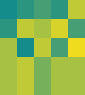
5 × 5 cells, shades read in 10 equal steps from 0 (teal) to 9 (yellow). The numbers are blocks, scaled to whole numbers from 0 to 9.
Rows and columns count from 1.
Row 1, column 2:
1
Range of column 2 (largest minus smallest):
7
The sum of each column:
19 22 23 23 30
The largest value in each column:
6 7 7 8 9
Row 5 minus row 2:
5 0 -2 -2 4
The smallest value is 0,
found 2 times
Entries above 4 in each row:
1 3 3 4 4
